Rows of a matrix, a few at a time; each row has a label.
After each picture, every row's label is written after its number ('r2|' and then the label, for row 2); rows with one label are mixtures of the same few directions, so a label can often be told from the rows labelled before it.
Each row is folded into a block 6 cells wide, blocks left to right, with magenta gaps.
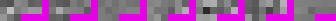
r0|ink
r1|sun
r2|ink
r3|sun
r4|sun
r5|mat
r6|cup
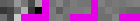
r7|sun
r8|ink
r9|ink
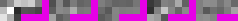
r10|cup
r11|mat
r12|cup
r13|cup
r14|sun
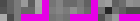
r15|mat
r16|mat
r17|ink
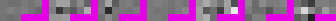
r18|sun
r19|sun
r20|ink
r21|sun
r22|sun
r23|mat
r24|sun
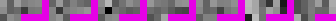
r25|mat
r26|ink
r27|ink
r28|ink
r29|mat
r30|mat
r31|mat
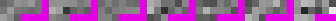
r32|cup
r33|cup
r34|ink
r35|cup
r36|sun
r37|cup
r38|sun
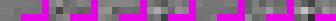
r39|cup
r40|ink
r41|cup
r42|sun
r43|ink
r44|mat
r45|sun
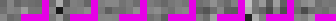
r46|mat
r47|ink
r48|sun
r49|sun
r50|sun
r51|mat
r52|sun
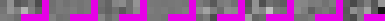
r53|mat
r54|mat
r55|mat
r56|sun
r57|sun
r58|mat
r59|cup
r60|sun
